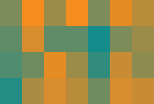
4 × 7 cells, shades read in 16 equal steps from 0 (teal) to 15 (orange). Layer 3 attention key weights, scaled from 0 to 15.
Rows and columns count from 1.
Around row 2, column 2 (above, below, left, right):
15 6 5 5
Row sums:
78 44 55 66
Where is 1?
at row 4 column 1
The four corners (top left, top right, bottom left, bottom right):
7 11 1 12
